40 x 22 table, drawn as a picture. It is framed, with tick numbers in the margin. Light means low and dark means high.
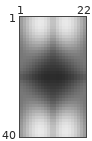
Ninth with the highest average: centre. Grain: smooth. Mirror symmetry: left to right and top to bottom. Histogram: flat.
